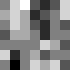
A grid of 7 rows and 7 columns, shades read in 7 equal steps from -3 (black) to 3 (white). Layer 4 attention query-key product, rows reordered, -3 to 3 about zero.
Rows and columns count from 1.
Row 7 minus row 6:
-2 -1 0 1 2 2 -1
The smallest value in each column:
-1 -3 0 -2 -2 -1 -1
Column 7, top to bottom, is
2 2 -1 0 -1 0 -1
